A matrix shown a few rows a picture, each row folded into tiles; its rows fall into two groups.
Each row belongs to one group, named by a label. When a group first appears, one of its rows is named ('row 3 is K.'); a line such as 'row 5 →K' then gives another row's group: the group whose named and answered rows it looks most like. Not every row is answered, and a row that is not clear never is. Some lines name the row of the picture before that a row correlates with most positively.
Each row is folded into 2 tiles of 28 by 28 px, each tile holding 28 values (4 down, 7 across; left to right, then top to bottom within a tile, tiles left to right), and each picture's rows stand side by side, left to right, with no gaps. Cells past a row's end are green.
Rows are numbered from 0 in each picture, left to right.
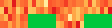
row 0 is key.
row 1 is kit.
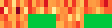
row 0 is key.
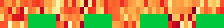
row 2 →kit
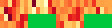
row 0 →key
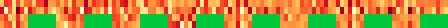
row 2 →kit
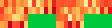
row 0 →kit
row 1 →kit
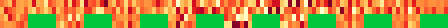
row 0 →key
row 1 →kit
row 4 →kit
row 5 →kit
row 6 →key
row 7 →key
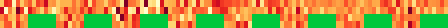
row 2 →key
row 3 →kit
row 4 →kit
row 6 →kit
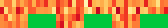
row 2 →key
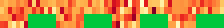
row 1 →key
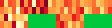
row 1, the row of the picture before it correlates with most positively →2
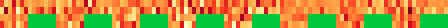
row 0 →key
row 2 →kit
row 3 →key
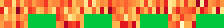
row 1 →kit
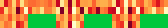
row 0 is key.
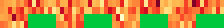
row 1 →key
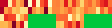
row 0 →kit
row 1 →kit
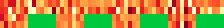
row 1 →key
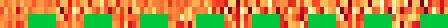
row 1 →key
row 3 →kit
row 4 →key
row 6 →key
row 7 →kit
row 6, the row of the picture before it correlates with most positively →1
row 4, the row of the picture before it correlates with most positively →1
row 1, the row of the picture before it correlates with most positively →1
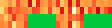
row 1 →key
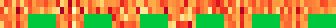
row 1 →key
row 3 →kit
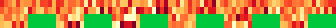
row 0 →kit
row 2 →kit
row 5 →kit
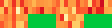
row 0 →key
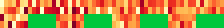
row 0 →kit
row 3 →kit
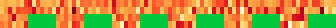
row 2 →kit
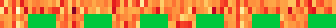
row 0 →key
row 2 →kit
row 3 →kit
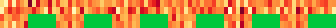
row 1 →key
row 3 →key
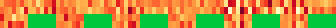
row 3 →kit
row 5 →key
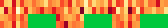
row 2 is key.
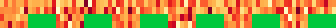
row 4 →key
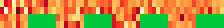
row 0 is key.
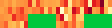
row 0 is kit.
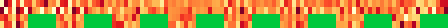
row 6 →key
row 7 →kit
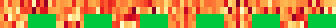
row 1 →kit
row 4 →key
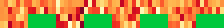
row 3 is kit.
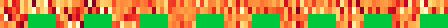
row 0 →key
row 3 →kit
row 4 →key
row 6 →key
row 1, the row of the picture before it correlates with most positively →3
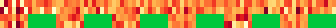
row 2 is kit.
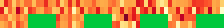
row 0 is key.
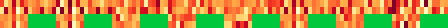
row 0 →key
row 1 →key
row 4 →kit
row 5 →key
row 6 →key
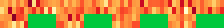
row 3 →key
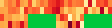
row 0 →kit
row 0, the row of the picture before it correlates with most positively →2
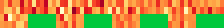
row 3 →key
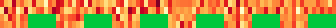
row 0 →key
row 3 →kit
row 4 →key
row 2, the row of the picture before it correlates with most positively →1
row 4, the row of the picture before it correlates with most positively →3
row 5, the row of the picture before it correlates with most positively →3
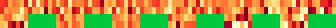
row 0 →kit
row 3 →kit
